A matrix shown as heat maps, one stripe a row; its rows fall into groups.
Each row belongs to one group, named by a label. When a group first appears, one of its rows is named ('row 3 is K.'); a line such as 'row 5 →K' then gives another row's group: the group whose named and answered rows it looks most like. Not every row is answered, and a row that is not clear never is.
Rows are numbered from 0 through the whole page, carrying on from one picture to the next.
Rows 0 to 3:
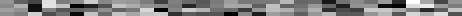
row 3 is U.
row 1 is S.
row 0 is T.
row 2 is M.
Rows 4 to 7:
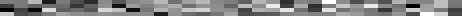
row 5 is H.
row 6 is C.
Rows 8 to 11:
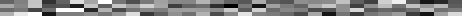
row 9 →U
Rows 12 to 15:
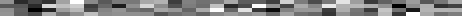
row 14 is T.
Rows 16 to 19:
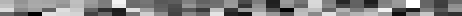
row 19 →C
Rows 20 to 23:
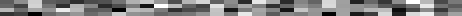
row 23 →T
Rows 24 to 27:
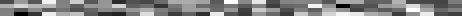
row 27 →C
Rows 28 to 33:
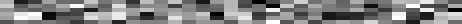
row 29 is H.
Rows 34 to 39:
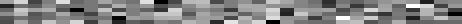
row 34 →M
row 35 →T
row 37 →S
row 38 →H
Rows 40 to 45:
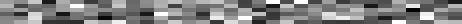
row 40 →S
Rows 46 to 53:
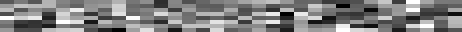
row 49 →S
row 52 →T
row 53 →C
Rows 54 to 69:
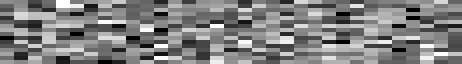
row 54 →S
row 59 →M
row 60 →C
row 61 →M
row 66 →C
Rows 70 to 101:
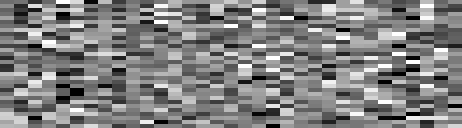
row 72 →C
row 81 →C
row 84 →H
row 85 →T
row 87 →H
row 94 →M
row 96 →S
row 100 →M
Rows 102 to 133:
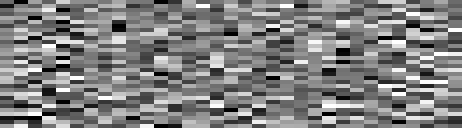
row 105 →T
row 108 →H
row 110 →U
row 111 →S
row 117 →S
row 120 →M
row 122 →S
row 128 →C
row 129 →U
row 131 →C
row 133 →M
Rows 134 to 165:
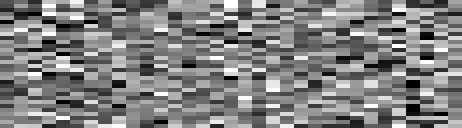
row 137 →C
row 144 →U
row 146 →T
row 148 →S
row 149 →S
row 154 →H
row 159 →U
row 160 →H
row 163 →S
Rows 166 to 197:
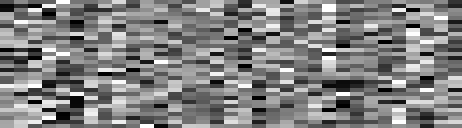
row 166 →S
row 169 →U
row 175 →U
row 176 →S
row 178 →C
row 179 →M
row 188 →S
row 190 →U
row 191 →S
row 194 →U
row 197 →M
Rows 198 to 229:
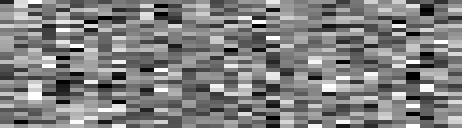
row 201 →M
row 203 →C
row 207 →U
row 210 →U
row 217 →H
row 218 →U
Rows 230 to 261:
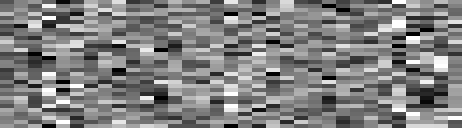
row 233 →U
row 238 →H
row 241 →C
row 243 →C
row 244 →T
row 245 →T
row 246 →T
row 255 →M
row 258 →T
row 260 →S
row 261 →U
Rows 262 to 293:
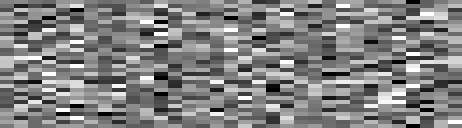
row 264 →H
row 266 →U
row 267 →M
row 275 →T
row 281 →M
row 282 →C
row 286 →T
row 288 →H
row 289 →M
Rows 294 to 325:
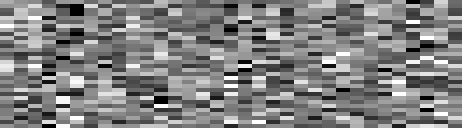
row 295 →U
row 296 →H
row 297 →H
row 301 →U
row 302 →H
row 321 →M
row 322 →T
